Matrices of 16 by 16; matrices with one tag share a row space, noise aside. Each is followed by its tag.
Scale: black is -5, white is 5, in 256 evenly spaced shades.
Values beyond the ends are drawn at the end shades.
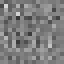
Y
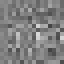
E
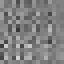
Y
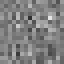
E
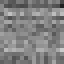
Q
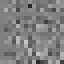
E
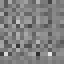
Y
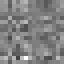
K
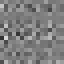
Y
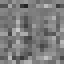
K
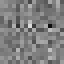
E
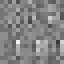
E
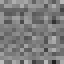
Q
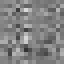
K
